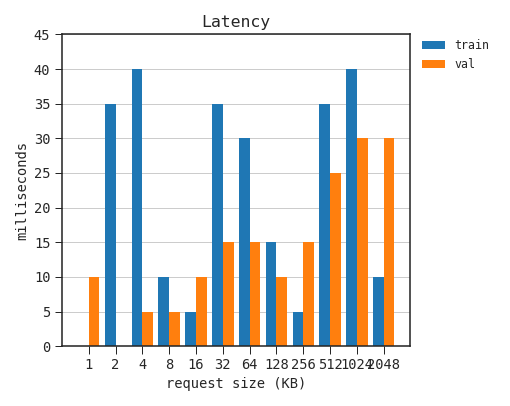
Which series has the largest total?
train
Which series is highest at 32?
train
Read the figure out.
Title: Latency
x-axis: request size (KB), ticks 1 2 4 8 16 32 64 128 256 512 1024 2048
y-axis: milliseconds, ticks 0 5 10 15 20 25 30 35 40 45
Legend: train, val
Values:
train: 0 35 40 10 5 35 30 15 5 35 40 10
val: 10 0 5 5 10 15 15 10 15 25 30 30
